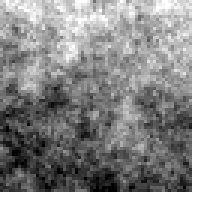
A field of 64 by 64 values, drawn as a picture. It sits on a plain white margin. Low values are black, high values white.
Overall the values sit about 50% of the way up the scale. There are no regular stripes. The field is mottled with small blotches. There is an overall slope up to the top. No row or column stands out.
